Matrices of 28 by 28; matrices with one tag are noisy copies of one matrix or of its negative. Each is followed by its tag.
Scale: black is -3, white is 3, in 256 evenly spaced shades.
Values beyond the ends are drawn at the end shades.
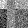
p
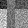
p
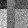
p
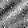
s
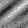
s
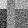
p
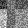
p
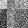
p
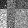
p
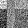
p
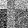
p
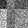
p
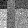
p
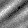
s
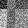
p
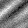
s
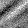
s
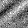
s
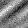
s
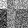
p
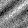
s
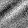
s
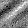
s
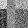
p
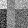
p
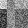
p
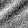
s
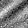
s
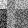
p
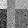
p
